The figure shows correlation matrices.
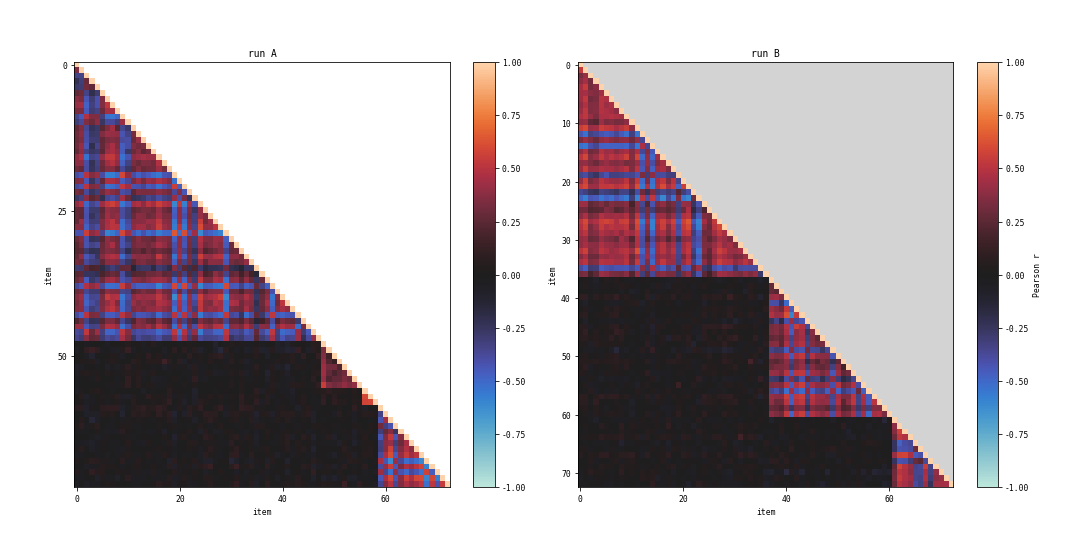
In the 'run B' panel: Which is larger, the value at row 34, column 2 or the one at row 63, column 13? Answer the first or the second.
the first
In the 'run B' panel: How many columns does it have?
73
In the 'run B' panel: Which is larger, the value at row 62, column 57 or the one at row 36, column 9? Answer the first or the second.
the second
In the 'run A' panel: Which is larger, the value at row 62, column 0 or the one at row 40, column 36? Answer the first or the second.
the second
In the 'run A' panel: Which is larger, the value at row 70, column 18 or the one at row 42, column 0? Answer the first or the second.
the second
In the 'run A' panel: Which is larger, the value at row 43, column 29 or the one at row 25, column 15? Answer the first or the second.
the first
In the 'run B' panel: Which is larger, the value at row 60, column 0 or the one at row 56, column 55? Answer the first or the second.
the first
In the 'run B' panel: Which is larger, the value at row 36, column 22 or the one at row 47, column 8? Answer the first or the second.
the second
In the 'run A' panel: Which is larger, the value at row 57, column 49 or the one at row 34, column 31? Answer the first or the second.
the second
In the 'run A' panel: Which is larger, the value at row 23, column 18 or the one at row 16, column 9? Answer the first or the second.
the first
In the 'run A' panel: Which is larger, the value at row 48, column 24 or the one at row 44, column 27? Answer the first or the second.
the second
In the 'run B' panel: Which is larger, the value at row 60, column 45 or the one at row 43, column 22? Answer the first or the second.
the first
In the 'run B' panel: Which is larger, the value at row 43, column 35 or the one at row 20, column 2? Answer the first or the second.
the second
